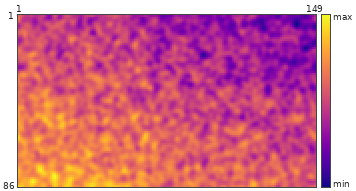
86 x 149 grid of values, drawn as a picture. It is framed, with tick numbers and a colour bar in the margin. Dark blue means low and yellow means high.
There is an overall slope up to the bottom left. The field is mottled with small blotches. There are no regular stripes. The ninth with the highest average is the bottom left. The histogram is bell-shaped. The ninth with the lowest average is the top right. The halves do not mirror each other. There are no lone odd cells.
